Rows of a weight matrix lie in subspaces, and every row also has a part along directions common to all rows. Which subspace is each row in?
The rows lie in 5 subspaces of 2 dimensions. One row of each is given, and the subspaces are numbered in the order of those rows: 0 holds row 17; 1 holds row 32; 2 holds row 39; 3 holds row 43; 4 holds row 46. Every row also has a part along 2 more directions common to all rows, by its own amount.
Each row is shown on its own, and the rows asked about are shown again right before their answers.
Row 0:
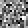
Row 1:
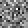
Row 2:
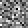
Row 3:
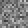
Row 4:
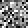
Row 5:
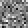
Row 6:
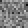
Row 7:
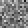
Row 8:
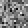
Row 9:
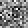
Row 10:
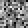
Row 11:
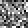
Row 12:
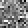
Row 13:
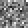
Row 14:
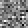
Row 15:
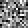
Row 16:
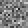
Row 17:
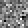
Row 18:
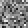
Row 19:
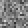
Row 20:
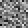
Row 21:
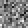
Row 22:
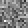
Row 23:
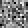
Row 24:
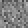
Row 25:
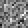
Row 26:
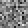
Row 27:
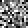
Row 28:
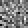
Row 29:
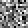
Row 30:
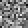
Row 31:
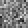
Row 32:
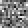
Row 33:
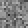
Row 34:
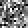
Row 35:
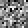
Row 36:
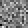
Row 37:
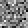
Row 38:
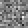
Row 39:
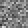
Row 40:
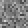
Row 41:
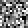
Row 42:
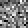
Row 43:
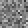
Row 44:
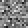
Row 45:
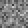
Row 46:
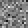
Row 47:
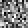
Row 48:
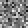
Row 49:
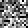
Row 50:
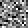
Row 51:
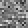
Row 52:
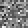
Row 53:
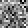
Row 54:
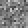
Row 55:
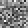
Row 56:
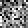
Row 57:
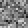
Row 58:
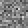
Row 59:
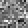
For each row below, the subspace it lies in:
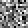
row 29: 0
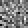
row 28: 2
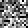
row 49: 2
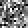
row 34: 4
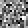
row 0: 0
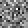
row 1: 1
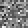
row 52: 2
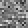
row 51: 3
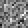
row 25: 3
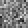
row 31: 3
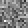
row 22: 3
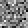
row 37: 1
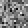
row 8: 4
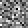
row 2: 1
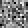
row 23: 1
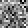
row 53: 2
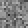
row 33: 4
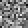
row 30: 1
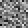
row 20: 1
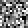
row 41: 0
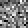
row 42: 2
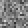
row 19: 4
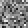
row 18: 4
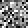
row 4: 2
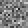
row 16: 0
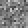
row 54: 4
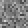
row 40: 4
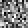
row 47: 1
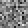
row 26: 0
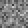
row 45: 3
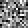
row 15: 1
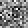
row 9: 0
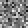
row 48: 3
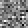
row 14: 0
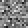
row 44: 2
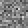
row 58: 0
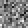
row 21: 3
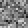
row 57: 3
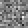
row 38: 0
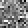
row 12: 3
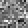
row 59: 3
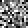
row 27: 2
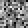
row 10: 4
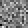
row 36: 2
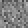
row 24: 1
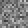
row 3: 0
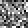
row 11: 1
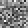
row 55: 0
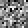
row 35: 4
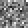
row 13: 4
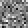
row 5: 4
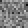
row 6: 1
